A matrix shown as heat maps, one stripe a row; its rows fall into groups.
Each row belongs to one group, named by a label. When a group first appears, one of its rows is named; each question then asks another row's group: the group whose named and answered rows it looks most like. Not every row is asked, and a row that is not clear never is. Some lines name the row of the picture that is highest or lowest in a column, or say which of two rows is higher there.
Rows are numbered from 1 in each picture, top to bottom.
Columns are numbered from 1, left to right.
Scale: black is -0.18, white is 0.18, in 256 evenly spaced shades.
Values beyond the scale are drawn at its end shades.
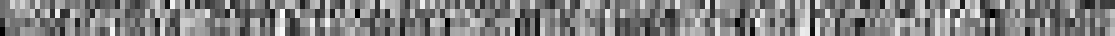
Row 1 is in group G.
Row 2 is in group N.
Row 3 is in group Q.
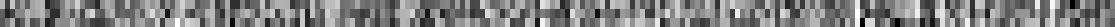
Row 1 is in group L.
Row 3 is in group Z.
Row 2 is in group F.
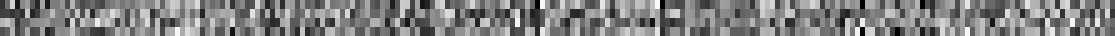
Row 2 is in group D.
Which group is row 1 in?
Z
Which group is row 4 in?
Z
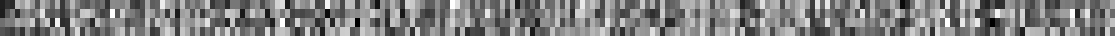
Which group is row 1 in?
N
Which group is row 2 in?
N
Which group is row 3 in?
N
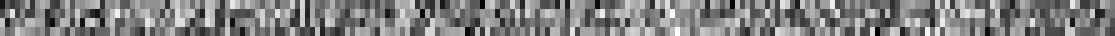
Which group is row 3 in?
F
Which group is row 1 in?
F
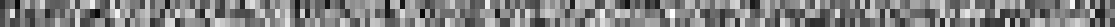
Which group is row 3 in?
D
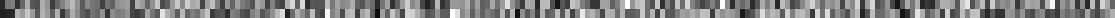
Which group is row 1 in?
Z
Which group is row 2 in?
N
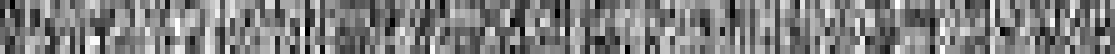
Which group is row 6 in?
F
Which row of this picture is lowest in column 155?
5
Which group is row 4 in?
F
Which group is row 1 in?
F
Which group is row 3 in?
Z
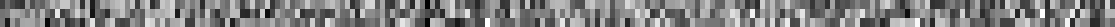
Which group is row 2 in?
N
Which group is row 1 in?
D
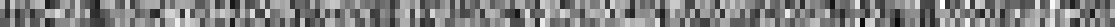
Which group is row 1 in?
L
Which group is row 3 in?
Z
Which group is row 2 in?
D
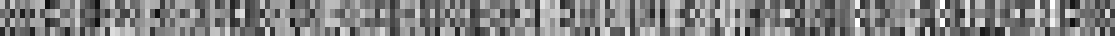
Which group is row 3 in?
L
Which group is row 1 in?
L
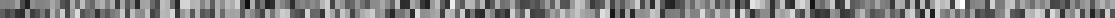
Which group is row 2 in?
D
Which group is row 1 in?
Q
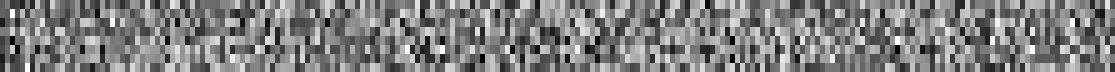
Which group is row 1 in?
D
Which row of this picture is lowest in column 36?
3
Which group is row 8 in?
D
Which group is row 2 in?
L
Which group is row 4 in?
G
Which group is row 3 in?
N
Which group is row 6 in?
Z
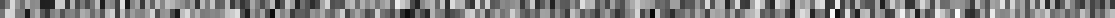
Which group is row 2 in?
Q
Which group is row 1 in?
G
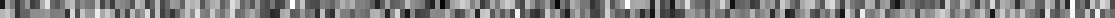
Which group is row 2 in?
Q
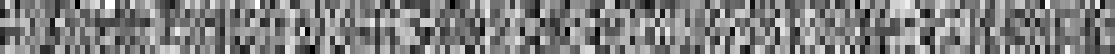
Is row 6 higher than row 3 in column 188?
Yes
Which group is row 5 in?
L
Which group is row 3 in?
G
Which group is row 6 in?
G
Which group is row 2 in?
L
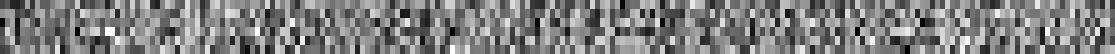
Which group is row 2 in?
Q
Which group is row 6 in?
N
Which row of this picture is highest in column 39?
5
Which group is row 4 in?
Q
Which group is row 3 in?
Z
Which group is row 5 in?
Z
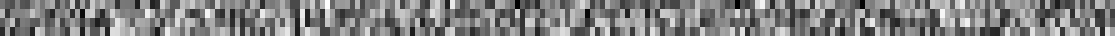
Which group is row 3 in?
Z
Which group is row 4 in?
D
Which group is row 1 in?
Q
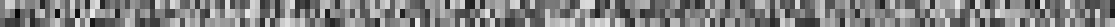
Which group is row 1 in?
G
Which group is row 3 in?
D
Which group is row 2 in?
Q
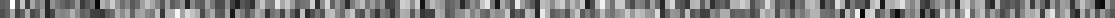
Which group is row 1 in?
L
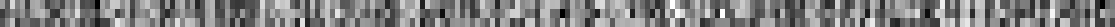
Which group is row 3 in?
Z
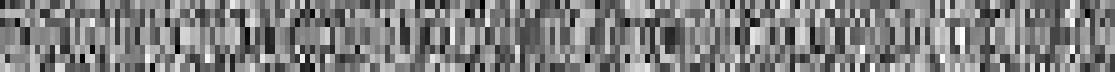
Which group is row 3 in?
N
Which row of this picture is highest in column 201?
8
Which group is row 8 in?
G
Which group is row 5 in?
Q
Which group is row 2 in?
G
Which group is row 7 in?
F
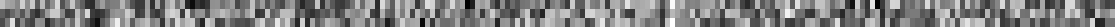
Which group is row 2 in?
D
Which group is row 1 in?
G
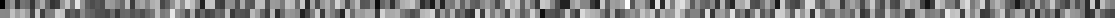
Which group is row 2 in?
G
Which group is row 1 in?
L
